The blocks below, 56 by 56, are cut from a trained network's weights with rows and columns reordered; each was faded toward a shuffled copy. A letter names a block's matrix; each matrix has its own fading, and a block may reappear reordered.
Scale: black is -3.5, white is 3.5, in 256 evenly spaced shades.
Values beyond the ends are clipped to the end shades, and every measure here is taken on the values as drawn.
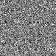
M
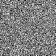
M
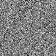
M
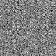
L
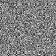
L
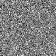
M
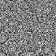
L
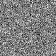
M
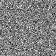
M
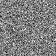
M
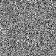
L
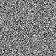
L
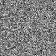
M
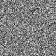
M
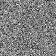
M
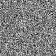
M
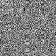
L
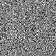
L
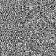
L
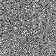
M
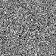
M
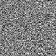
L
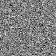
M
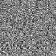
L
